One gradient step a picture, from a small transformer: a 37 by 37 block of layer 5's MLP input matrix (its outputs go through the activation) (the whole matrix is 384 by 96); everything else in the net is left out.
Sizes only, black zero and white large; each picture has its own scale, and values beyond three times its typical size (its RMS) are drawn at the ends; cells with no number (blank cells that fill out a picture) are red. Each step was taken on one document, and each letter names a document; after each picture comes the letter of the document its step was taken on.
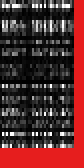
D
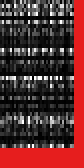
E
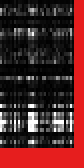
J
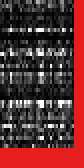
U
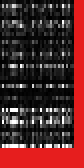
D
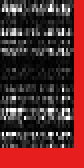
D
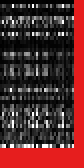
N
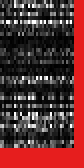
E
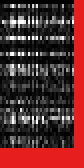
N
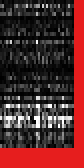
U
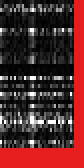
J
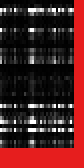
J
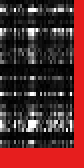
J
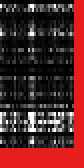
J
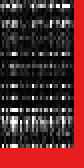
D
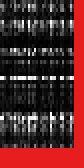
E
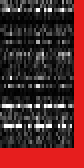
U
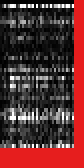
N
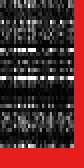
E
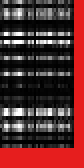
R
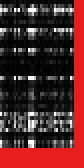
J
